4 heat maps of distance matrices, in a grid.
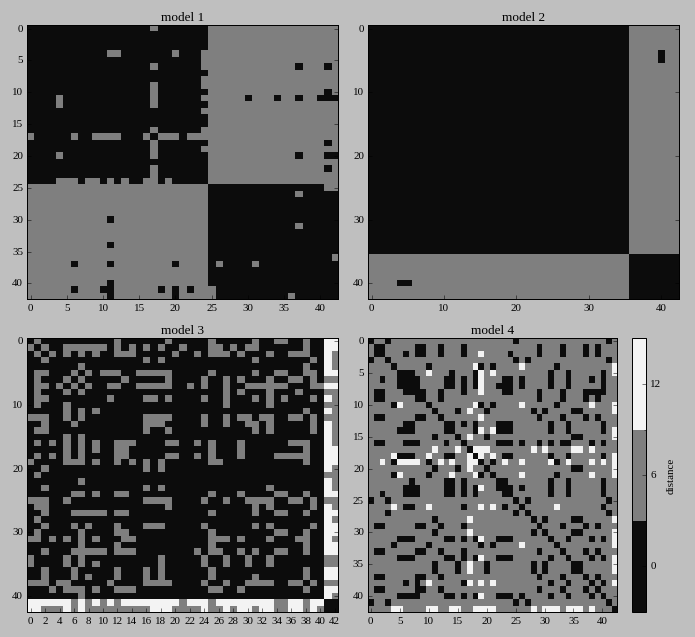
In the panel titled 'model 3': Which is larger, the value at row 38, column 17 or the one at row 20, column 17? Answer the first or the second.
the first
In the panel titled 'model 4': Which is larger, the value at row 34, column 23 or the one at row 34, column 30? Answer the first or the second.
the second
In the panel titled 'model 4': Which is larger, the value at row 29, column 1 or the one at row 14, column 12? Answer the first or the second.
the second
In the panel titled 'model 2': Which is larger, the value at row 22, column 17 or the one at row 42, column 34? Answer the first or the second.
the second
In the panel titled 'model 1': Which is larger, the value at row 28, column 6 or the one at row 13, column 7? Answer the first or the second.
the first
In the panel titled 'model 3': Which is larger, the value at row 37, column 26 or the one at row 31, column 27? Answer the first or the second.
the second
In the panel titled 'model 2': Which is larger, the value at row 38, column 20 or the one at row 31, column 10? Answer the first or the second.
the first
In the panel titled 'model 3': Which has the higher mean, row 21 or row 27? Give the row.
27
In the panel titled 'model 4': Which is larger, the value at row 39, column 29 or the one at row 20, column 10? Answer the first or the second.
the second
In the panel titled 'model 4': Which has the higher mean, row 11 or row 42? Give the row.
42
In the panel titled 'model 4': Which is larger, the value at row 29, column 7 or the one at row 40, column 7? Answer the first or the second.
the first
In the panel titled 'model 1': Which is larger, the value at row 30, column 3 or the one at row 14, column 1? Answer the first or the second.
the first
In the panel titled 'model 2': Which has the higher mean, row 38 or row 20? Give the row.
38
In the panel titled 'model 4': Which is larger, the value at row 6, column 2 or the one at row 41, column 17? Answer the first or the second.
the second
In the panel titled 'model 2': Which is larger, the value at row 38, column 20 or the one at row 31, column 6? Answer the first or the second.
the first
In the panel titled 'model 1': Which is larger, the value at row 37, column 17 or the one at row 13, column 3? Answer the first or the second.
the first
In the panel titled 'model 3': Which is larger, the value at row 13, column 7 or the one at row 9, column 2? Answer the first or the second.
the second
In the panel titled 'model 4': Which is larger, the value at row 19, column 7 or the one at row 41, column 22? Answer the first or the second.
the first
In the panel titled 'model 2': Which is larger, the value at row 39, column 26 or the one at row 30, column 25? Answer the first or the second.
the first
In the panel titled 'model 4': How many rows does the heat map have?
43
